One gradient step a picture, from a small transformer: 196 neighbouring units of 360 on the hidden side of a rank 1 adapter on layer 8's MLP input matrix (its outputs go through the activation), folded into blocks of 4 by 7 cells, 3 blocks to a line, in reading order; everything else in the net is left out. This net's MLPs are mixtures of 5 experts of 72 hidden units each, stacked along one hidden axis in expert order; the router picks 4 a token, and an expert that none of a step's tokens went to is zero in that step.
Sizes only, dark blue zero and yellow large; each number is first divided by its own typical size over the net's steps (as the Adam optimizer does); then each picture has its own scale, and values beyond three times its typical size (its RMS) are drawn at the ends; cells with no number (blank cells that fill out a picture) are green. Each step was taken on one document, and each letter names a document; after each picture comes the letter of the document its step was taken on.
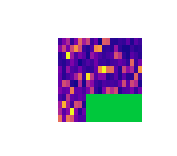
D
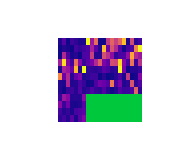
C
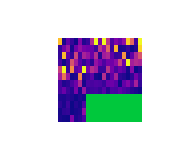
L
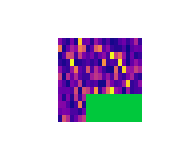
D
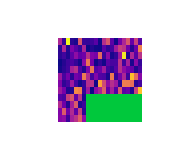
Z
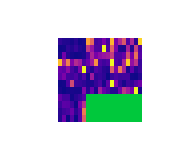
C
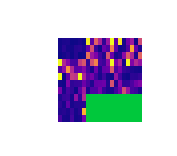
C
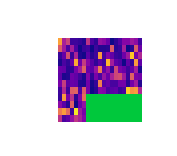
Z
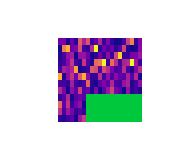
D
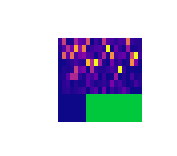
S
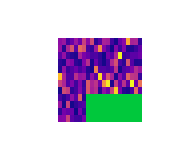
D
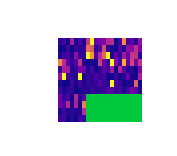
C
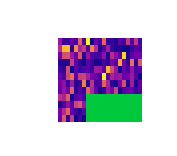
D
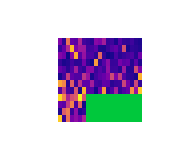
Z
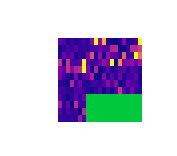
L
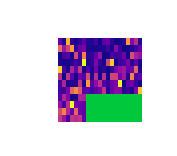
Z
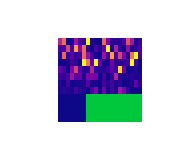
S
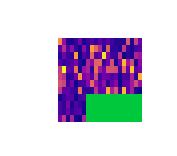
D
